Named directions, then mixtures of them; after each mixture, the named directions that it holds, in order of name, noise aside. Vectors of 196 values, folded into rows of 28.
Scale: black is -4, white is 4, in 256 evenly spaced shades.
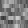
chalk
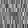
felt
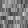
chalk, felt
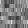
chalk, felt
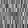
felt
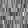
chalk, felt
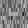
chalk, felt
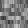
chalk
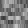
chalk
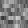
chalk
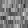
chalk, felt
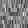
chalk, felt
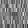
felt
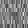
felt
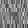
felt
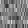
chalk, felt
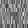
felt
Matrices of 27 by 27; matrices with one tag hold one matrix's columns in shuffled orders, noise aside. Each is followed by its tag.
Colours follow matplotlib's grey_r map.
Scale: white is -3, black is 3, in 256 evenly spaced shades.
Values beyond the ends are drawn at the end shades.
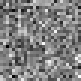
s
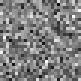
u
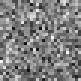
u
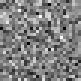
u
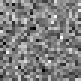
u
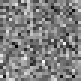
s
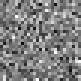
u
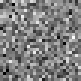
u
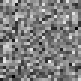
u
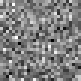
u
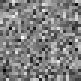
u
